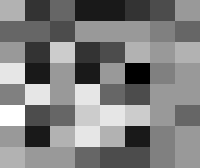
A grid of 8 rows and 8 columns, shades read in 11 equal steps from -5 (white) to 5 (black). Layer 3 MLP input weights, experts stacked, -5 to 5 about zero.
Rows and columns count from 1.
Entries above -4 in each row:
8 8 8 7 6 6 7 8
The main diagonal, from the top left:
-2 1 -3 4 1 -3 0 -1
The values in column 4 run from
-4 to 4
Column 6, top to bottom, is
3 -1 -2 5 2 -3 4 2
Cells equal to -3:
3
